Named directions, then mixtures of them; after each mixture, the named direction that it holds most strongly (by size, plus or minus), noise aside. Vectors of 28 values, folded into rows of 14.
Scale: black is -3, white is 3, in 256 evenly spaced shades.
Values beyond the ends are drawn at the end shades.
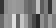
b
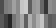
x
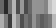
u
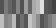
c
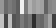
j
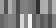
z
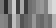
u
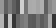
j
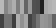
c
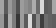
z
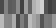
c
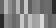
u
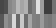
b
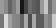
x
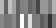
z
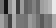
u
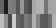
u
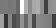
j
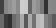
x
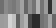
b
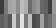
b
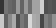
c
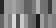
b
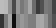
u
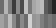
c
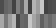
c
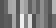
z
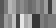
b
